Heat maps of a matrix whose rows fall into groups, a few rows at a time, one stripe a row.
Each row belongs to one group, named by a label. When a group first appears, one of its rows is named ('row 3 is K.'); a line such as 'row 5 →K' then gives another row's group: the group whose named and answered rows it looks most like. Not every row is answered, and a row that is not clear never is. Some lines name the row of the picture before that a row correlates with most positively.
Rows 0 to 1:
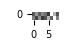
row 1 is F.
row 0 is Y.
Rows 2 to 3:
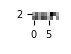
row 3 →F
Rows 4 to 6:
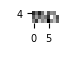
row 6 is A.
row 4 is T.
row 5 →Y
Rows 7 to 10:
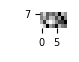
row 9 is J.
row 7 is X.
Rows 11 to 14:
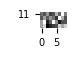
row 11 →F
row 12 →Y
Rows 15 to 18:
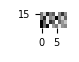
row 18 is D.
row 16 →A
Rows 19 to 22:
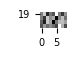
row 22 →Y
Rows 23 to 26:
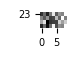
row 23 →T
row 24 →F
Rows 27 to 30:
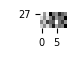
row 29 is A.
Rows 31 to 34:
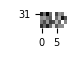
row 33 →F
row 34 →T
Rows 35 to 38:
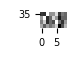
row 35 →J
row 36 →X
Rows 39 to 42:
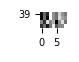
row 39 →D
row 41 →A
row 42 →T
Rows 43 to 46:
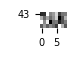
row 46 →Y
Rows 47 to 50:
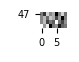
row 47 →A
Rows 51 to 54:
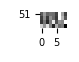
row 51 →Y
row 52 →Y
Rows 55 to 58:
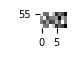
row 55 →J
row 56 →X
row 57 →F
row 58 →J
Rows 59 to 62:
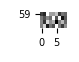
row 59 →J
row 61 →A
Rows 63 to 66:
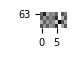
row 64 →Y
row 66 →Y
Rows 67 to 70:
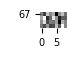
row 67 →A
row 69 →X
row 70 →F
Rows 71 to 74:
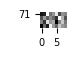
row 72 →Y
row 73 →A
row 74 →D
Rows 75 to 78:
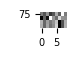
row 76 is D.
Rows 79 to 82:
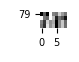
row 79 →D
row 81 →A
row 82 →A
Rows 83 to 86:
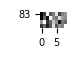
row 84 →D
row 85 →X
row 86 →T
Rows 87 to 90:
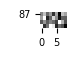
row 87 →X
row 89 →Y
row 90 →J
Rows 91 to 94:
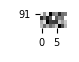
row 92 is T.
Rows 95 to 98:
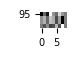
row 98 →F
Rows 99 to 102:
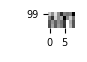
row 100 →A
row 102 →Y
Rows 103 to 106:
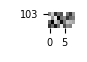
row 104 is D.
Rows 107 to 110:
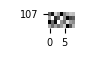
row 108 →X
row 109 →D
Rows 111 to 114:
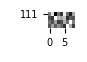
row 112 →J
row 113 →F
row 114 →Y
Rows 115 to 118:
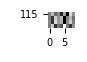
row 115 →X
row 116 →A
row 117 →A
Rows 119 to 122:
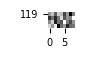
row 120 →T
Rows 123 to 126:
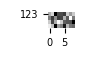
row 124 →F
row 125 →J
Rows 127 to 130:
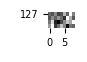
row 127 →F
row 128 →Y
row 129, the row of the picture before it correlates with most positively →123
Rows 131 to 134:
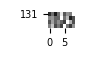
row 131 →T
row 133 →Y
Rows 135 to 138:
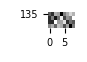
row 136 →T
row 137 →J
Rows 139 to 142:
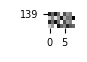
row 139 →T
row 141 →T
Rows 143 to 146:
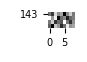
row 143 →A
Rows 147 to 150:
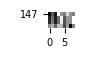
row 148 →T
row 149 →T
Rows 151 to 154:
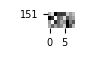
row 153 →X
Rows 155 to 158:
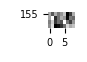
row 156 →X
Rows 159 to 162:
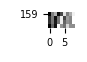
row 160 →T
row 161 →T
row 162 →D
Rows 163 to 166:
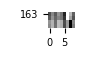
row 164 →Y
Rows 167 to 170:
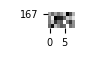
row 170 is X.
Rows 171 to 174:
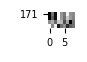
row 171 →D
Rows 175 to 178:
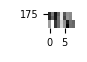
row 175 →T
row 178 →X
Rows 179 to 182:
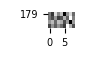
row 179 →A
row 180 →F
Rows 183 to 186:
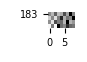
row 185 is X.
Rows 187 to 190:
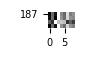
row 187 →D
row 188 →D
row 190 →D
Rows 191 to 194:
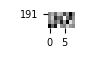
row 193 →X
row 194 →D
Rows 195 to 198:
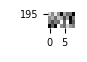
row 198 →D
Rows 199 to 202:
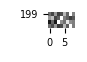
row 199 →F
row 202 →F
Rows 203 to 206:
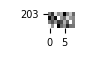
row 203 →A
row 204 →D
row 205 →F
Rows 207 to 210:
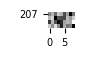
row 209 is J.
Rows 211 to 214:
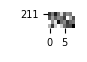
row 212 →Y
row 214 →J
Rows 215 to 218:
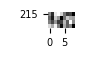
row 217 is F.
